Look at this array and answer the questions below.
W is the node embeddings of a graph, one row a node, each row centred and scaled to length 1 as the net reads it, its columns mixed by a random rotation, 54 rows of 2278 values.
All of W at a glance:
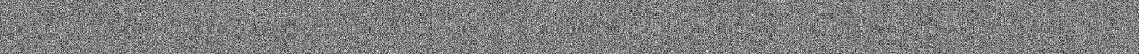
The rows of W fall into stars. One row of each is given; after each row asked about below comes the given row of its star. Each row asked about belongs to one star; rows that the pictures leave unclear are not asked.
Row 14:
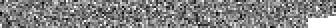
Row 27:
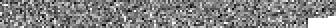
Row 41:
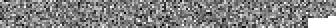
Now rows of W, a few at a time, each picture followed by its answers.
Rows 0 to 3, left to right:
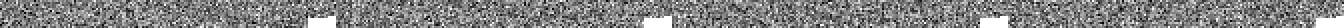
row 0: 27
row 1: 27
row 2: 41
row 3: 14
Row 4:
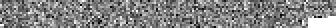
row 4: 14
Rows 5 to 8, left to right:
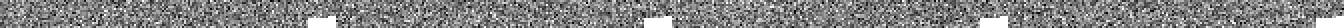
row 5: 41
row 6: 27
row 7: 14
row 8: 27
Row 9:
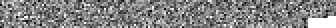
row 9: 41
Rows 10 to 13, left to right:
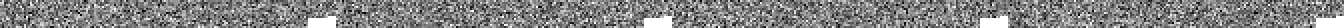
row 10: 27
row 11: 27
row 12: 27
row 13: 14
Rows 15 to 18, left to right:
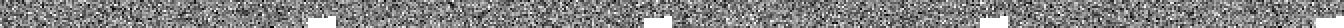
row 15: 14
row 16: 41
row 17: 27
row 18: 14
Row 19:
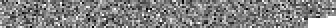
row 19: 27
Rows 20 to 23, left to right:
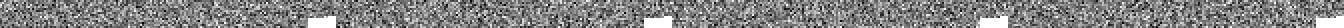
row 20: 27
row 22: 14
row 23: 27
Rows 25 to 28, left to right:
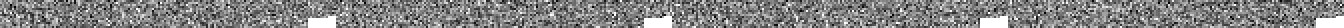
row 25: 27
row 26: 41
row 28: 41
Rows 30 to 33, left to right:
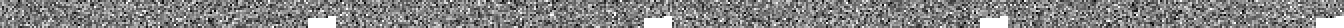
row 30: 41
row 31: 41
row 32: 41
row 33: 27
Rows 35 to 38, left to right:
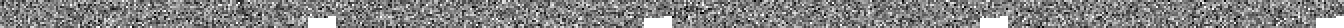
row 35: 14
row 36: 27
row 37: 27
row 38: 27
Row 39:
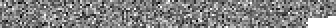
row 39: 14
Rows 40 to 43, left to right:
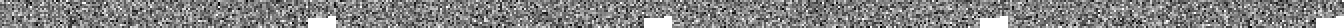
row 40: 41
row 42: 27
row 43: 41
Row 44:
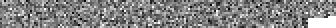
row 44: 41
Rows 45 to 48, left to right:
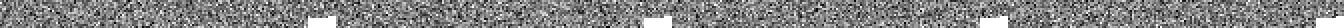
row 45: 27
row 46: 14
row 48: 41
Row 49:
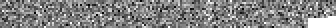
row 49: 14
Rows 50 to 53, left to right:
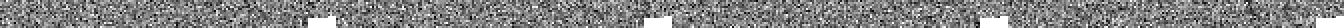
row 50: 41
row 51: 27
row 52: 41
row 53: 14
